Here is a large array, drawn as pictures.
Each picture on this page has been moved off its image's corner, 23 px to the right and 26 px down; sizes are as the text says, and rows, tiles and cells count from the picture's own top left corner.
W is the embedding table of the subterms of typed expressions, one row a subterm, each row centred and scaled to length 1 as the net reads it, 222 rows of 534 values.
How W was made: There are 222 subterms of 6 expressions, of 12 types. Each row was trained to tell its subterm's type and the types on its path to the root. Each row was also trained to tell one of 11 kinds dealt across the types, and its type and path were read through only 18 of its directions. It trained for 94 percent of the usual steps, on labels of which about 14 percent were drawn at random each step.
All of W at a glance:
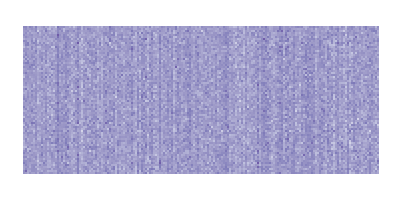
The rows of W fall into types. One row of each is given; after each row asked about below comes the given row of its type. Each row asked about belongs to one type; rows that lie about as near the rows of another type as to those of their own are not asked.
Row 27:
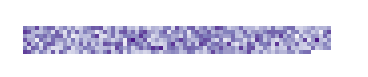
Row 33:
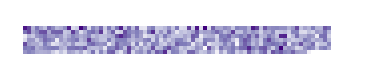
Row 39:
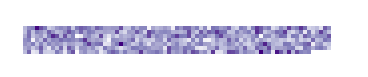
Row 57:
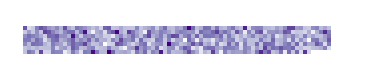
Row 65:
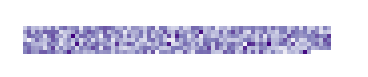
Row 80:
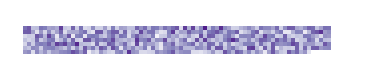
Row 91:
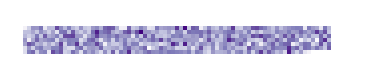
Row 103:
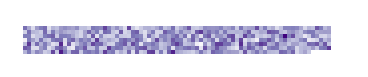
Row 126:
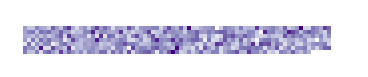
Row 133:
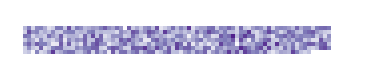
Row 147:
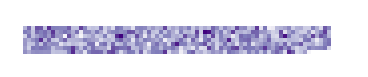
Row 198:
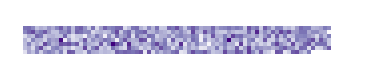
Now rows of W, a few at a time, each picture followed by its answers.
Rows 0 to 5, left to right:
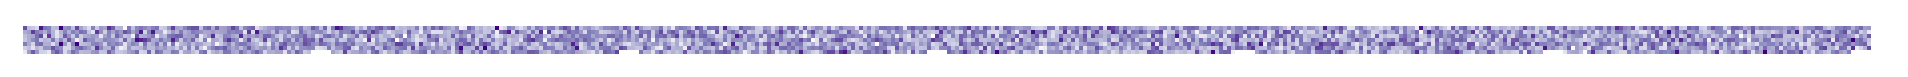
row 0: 91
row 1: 133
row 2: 33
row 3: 65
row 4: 103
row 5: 198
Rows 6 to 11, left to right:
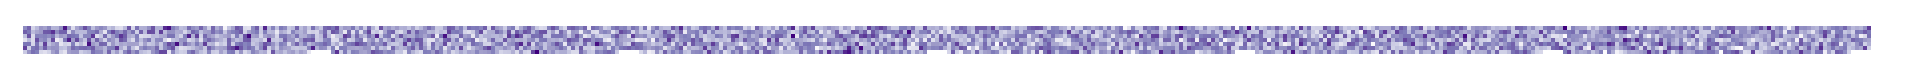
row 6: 65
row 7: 80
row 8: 39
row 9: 133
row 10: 103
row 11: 198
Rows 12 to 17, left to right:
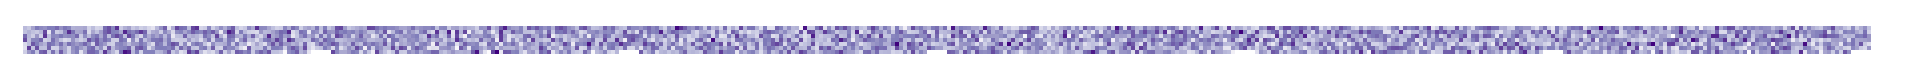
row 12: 57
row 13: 198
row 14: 133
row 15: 80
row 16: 147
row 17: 39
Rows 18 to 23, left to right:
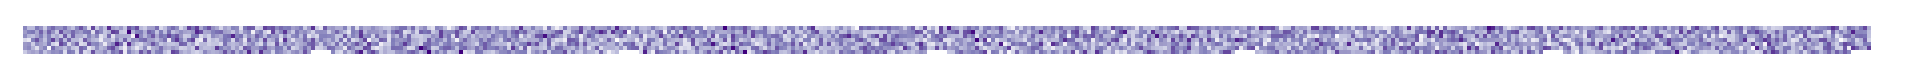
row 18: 33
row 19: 27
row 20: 33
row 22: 39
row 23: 39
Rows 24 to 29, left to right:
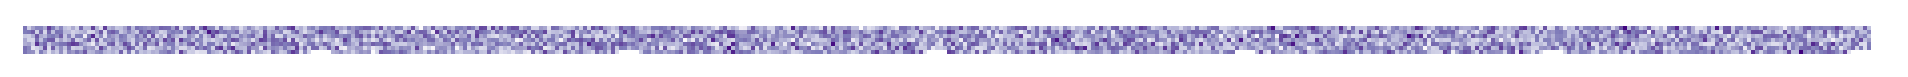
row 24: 126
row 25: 57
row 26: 57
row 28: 147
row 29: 33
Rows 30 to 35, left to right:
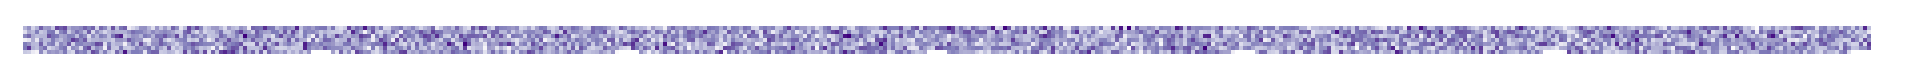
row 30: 39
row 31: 57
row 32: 33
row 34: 57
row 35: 65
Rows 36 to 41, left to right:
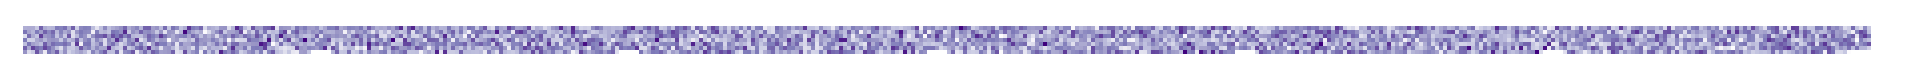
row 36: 65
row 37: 103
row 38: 147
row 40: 65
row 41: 91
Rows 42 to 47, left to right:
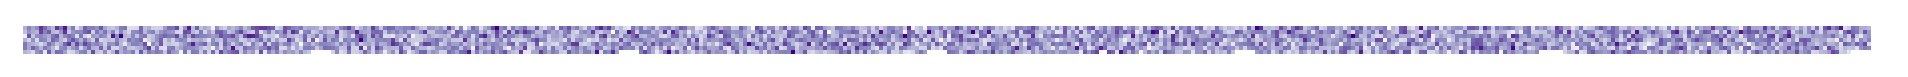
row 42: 39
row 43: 39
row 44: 126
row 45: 126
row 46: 33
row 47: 57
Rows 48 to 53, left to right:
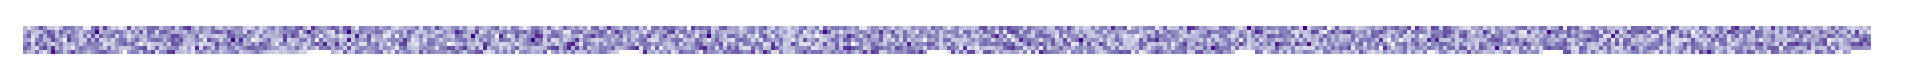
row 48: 65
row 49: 133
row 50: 133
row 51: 198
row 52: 27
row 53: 27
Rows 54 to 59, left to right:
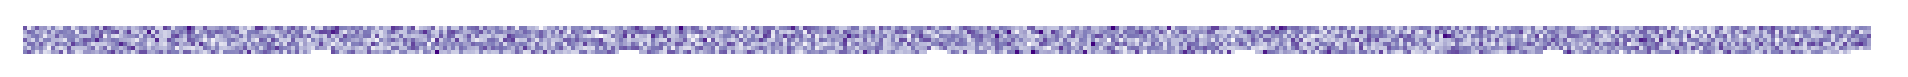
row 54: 126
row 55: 27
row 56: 65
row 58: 147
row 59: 198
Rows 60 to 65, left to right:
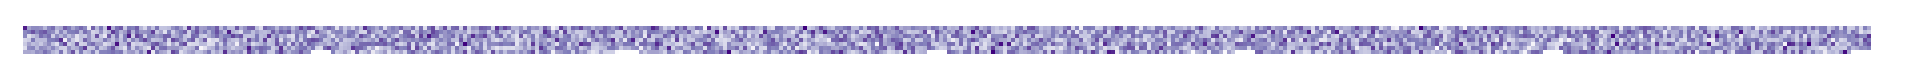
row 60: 33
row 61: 198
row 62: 133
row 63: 126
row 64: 33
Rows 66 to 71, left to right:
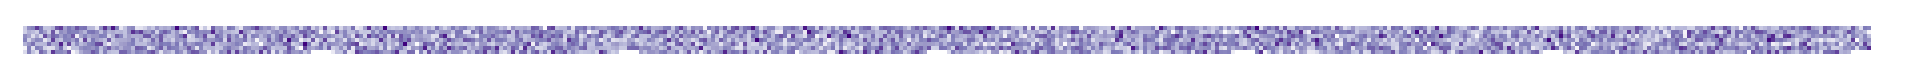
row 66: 39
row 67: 80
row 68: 33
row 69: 133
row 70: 27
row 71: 39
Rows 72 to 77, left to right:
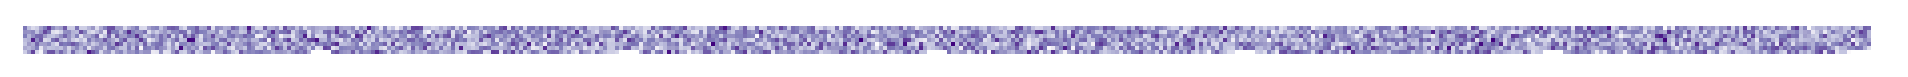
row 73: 80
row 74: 126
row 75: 27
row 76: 80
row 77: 147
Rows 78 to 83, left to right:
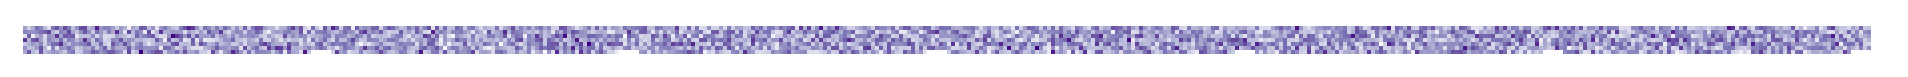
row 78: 147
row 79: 133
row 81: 103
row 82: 126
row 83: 103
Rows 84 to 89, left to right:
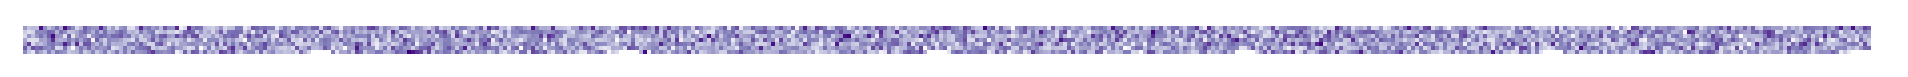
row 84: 65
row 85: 147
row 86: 133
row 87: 91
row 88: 57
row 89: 33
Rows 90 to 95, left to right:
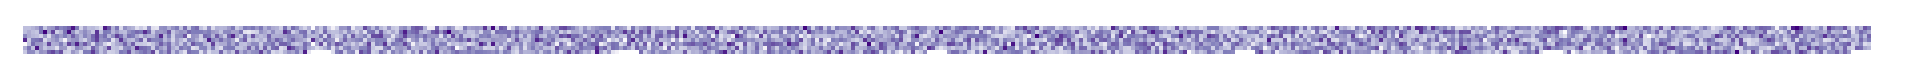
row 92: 198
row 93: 103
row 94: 65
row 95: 133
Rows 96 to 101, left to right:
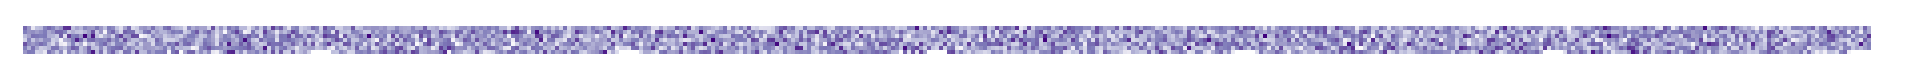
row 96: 126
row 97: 57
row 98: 57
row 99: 198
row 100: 27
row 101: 65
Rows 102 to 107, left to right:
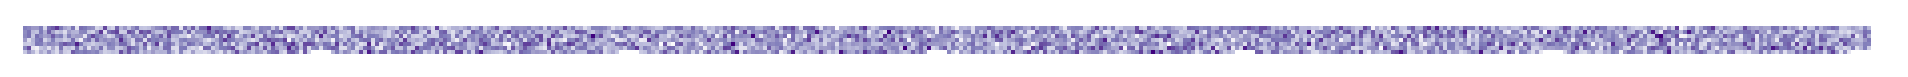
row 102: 57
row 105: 33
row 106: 27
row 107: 57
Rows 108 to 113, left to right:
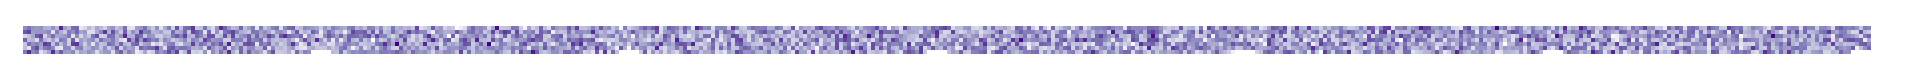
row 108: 80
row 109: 57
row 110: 133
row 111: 91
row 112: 65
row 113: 65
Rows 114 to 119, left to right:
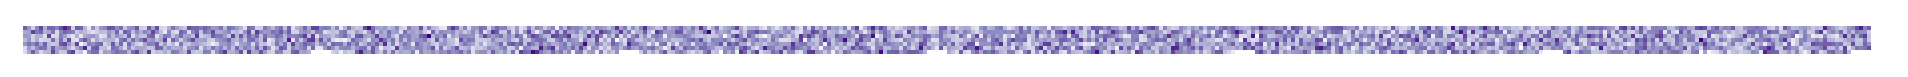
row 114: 133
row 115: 80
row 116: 39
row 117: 80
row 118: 103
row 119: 147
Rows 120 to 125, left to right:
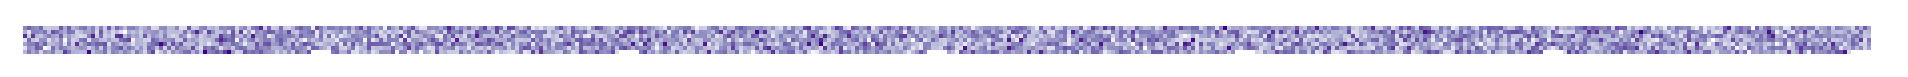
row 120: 133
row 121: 103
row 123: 39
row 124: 39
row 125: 133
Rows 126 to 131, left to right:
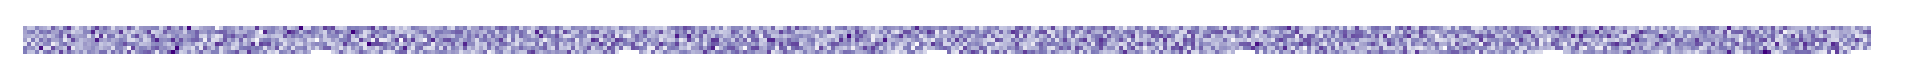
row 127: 57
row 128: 198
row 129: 27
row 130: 126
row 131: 57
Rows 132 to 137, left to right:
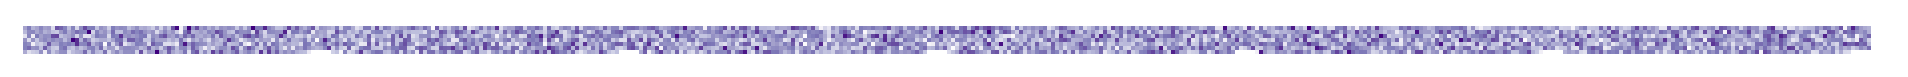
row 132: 39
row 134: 33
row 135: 147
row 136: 80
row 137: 91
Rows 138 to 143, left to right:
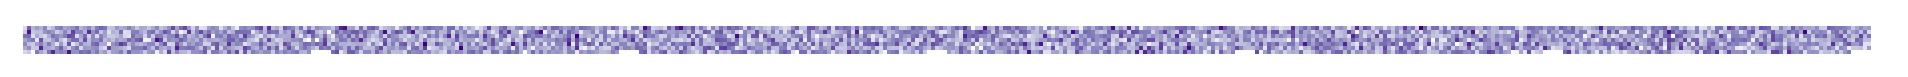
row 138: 39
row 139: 33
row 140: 198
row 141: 39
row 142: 198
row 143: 198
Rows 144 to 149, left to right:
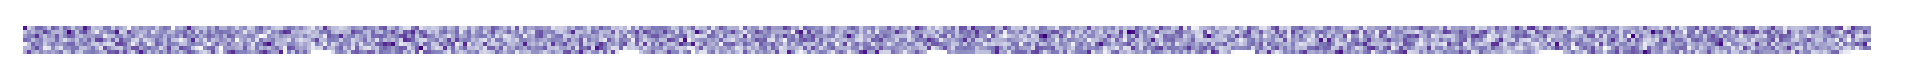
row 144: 57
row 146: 27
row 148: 65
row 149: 57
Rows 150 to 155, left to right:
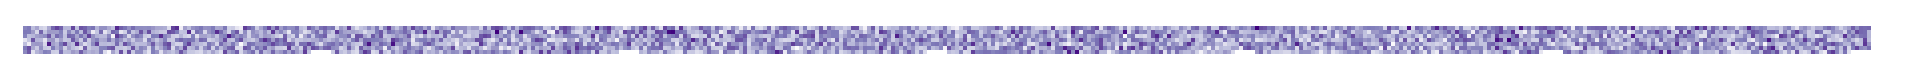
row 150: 33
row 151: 91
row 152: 27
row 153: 65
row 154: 133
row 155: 147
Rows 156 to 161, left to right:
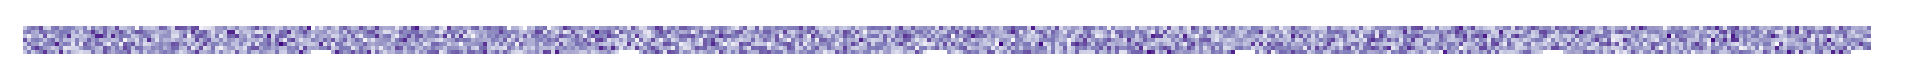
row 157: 126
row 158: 65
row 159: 27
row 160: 80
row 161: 27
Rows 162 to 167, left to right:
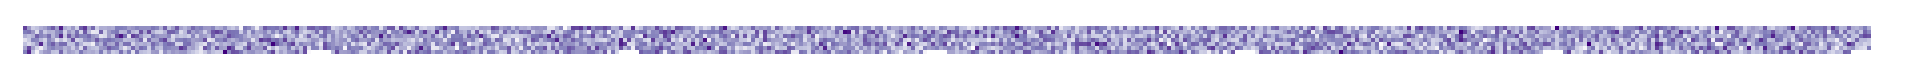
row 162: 33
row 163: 33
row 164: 65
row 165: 198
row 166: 91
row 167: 33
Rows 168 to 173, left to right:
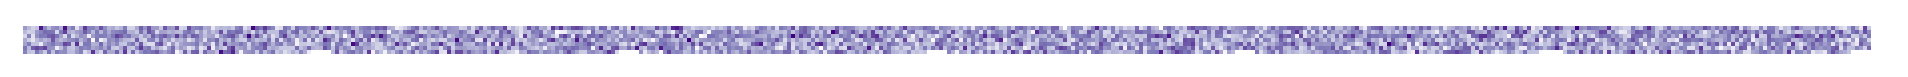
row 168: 65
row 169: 33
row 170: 80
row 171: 33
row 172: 147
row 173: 126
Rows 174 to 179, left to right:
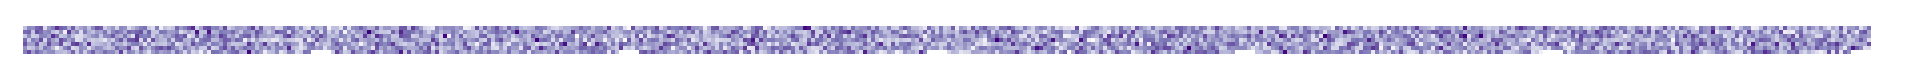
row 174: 147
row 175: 126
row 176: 147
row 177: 39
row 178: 57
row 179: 147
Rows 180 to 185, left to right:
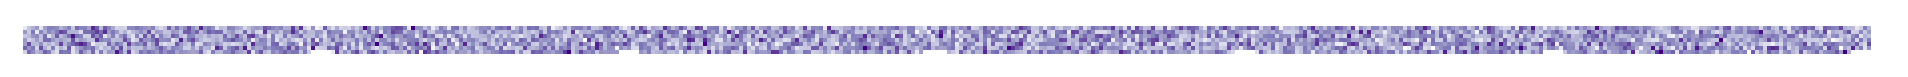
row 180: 126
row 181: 198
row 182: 33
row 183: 39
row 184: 91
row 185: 39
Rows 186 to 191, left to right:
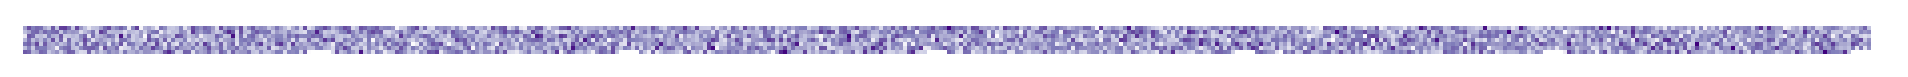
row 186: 133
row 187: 133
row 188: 133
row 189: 27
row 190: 103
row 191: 103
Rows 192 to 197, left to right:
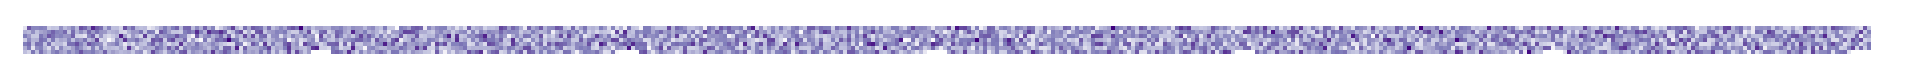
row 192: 39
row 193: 103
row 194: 198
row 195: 103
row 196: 126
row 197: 33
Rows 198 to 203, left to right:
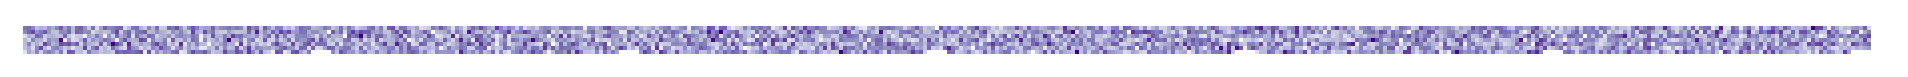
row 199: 65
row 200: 126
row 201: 126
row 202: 39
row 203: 126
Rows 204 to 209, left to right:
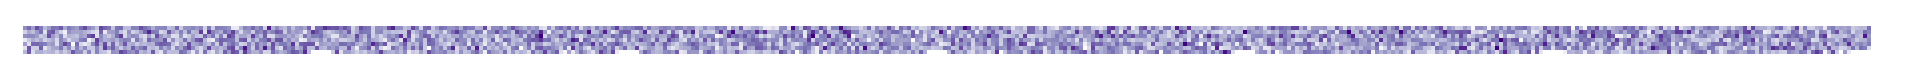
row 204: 133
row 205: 133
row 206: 57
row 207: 103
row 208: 57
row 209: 27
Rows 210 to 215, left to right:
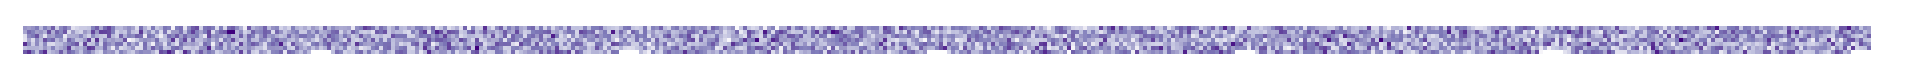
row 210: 126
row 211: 57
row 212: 39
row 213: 39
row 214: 57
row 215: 80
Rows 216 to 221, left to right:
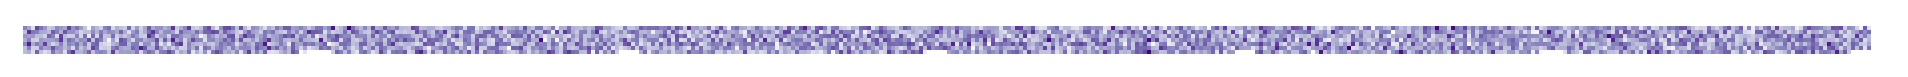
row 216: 133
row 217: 57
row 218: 103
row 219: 103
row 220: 133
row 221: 33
